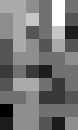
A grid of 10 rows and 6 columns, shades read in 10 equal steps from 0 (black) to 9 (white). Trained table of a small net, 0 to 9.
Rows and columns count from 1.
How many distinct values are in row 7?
4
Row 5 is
3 5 5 4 4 5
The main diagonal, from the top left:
6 6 3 3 4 4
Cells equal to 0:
1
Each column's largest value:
6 6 7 4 9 5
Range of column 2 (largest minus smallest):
2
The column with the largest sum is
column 2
